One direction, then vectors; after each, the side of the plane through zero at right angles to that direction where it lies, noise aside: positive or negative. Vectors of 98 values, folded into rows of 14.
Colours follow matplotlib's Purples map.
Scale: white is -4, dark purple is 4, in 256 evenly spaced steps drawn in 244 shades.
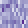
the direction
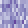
positive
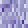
positive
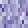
positive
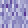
positive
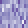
negative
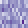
positive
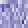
positive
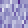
negative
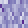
positive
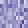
positive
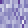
negative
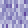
positive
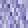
positive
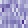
positive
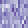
negative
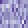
negative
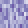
negative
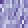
negative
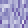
negative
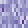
positive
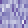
negative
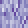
negative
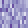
positive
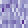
positive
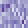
positive
